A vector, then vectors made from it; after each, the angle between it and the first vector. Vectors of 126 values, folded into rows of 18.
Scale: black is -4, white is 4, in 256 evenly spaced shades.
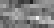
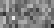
orthogonal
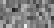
orthogonal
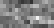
nearly parallel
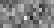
orthogonal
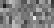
orthogonal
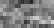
nearly parallel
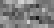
nearly opposite
